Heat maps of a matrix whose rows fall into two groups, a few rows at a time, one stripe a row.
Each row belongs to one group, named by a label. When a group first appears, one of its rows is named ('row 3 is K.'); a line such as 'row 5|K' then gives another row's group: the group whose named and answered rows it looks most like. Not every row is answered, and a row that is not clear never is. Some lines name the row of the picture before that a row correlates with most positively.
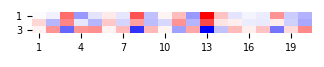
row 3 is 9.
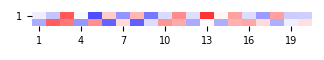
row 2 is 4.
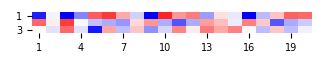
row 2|4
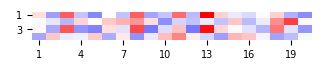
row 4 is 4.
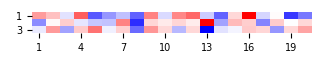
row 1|4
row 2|4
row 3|9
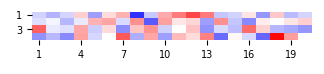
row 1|4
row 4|4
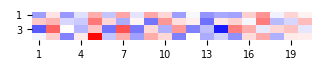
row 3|4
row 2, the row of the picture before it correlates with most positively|2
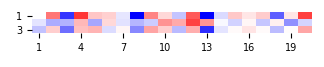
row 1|9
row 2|4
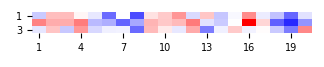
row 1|4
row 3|9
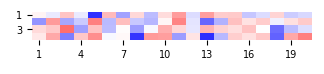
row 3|4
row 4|9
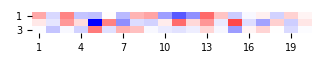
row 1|4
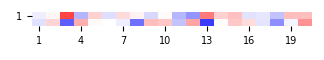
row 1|4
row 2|9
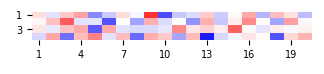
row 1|4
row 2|4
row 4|9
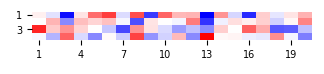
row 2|9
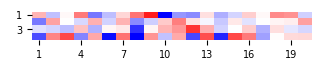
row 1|4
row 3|4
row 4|4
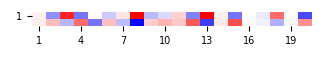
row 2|9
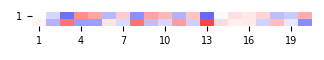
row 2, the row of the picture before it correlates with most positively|1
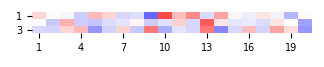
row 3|4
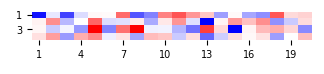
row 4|9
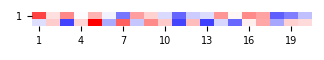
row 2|9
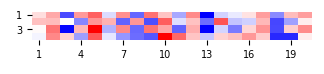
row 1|9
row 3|9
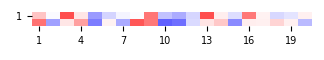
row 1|4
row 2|4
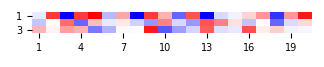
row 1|9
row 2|4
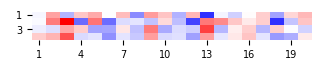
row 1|9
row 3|4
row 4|4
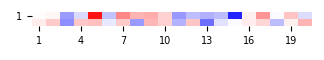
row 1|9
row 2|9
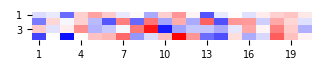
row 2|4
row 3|4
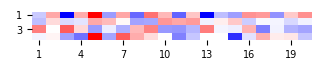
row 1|9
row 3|4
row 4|9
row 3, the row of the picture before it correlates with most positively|3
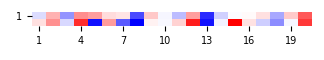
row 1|9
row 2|9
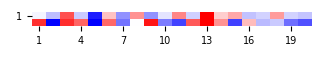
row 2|4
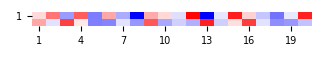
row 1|9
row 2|4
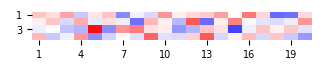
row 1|4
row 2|9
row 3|9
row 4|4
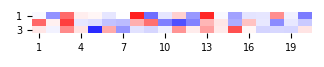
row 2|4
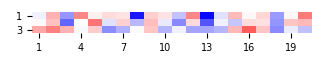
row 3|4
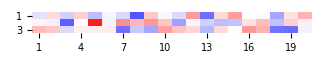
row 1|9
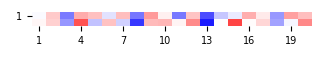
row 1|9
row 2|9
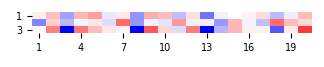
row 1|9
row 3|9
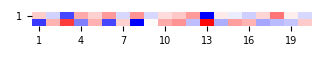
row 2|4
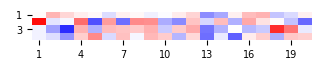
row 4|9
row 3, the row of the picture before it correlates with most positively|1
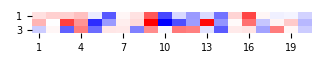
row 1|4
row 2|4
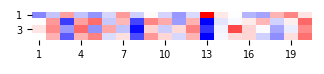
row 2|9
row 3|9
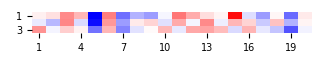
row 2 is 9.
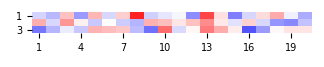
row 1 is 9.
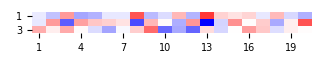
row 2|9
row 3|4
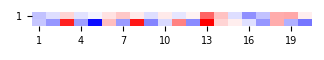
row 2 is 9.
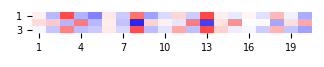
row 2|9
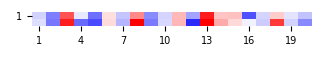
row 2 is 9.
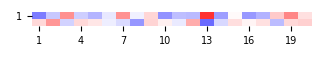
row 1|4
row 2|9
